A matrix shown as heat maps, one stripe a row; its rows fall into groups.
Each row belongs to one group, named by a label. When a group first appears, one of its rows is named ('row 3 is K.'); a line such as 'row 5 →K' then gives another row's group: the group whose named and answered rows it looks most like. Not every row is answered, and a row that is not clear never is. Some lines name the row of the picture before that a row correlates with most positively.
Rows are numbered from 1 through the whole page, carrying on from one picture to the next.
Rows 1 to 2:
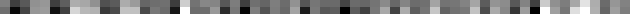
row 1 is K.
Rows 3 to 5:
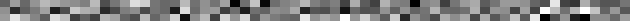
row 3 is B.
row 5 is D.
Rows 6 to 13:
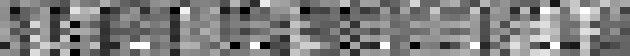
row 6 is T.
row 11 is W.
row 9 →W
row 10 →K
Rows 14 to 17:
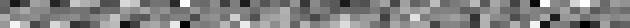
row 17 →D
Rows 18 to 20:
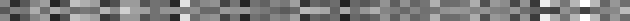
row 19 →D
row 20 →K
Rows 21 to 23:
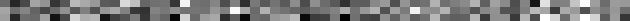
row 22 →T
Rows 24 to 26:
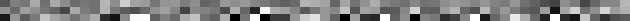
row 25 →T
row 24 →D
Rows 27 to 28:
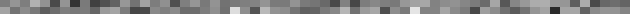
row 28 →T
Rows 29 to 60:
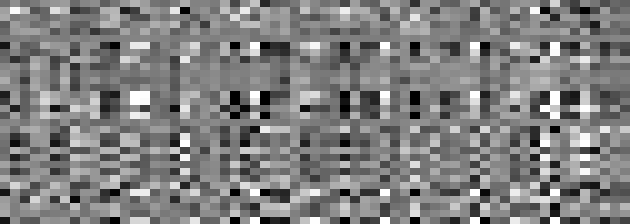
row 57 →W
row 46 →W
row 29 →B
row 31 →T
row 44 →K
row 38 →W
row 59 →T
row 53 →K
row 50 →D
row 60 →B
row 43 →B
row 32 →D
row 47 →T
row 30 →D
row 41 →W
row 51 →K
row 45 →B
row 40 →W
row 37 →K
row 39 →W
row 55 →D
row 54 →T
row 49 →K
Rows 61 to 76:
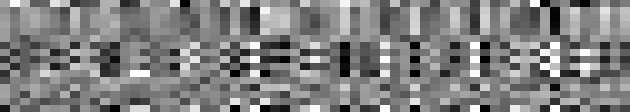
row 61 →D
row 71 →B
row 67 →B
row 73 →T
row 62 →T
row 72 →D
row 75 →T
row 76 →B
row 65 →T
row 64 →T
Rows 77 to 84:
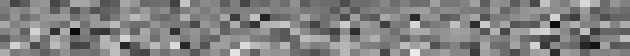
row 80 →T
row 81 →W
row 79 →B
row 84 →T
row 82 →D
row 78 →W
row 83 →D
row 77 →K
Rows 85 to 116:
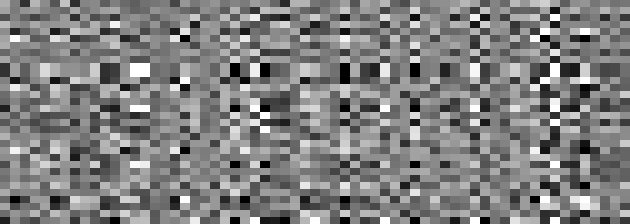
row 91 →T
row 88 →T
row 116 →B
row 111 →D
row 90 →D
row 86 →T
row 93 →T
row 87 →B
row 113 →K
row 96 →K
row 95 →B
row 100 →B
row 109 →W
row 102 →B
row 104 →T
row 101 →T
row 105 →D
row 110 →B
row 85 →W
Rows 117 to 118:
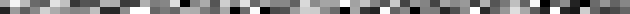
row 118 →B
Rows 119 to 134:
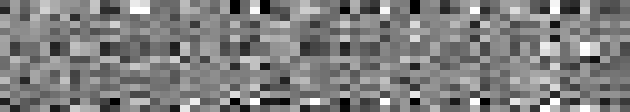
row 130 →W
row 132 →T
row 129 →W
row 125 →K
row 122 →T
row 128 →B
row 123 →W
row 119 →B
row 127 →D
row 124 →T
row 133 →B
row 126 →K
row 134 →K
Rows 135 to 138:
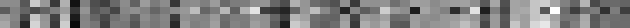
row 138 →W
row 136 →B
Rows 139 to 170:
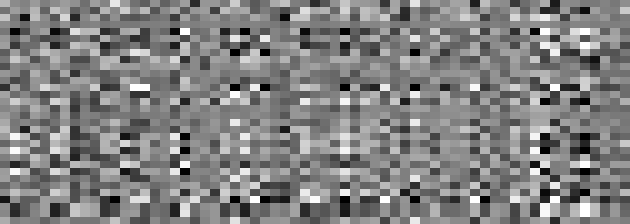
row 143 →K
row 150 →K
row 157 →W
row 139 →T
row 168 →K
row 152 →T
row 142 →W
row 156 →T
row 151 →B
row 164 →T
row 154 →W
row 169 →K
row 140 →D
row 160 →D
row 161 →W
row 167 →B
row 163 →D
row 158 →D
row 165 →B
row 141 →W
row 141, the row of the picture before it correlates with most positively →138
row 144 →T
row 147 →D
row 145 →K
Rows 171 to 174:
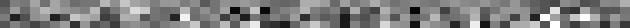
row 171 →D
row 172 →B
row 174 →B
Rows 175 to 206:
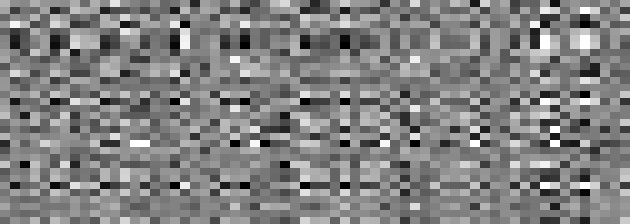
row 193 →B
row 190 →T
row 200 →D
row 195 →B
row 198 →W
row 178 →D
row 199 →D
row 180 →K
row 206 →D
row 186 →K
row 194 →T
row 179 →K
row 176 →K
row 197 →W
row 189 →K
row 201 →K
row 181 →K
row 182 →W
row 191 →W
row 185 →D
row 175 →T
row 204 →T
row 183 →T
